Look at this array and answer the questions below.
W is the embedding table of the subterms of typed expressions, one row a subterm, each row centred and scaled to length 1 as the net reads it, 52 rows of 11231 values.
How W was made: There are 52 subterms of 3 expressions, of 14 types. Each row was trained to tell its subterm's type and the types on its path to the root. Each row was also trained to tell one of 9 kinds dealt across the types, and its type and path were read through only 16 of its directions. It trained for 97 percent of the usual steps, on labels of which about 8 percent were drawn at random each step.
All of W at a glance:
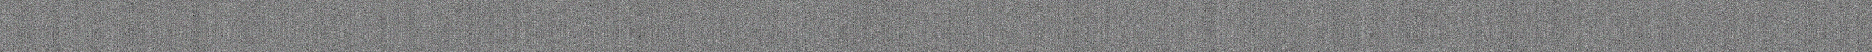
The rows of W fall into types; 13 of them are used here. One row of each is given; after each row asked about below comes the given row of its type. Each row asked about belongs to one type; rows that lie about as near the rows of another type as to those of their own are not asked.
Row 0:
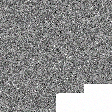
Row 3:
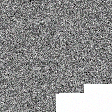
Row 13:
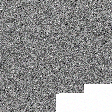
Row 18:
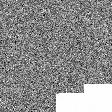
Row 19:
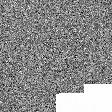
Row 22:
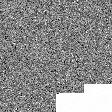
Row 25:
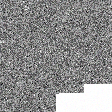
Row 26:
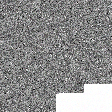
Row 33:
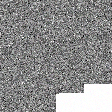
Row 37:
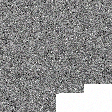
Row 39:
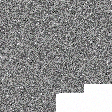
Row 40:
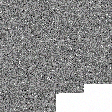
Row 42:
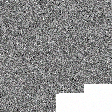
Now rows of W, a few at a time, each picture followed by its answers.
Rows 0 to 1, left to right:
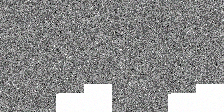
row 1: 25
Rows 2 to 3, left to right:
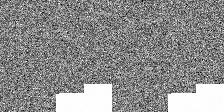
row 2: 18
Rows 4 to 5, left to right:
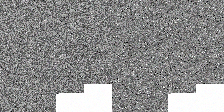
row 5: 22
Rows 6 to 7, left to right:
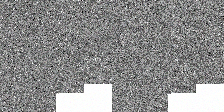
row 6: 39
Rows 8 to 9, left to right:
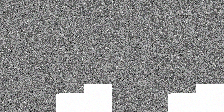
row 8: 33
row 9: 25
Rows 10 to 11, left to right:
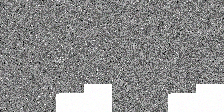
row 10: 39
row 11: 39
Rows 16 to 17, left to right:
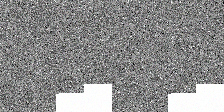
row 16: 25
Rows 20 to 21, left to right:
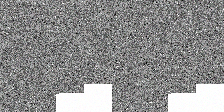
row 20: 13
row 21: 3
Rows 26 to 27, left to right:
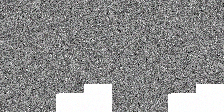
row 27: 33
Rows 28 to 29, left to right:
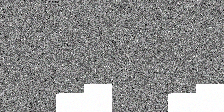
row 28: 37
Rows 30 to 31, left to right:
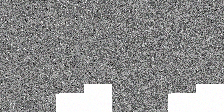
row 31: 22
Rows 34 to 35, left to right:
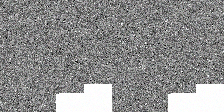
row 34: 33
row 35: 18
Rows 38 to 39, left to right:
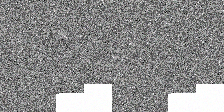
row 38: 33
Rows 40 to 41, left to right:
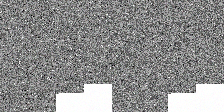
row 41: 22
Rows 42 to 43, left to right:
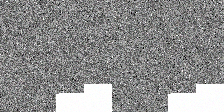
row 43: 25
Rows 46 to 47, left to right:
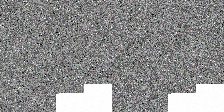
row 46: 26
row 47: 22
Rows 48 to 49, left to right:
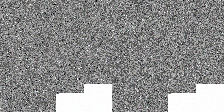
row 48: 0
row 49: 0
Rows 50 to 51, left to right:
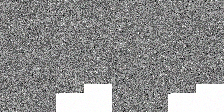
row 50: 3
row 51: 13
